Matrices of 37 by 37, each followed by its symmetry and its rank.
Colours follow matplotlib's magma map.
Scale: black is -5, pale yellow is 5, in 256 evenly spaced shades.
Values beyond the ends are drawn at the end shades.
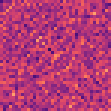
symmetric, full rank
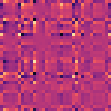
antisymmetric, rank two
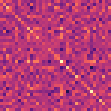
symmetric, rank five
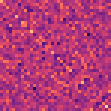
symmetric, full rank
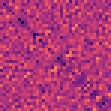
symmetric, full rank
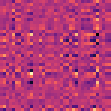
neither, rank three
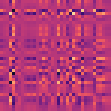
antisymmetric, rank two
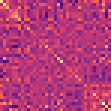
symmetric, rank five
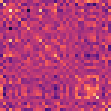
symmetric, rank five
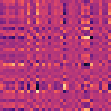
antisymmetric, rank two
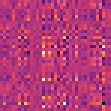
neither, rank three
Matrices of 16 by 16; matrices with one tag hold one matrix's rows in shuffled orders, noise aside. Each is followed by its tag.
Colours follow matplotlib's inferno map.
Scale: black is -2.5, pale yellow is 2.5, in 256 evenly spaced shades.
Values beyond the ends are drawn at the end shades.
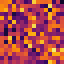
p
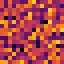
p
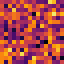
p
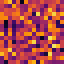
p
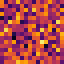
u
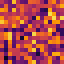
p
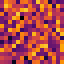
u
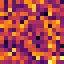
p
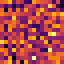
p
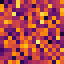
u
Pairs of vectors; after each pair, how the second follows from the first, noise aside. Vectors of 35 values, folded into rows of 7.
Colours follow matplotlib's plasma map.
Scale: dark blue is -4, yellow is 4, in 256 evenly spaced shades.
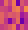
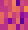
copied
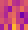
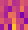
copied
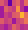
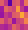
copied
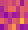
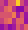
wrapped around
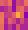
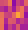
copied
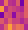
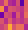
copied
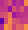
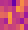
wrapped around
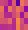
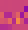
partly zeroed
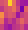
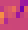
partly zeroed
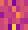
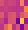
wrapped around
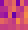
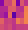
copied
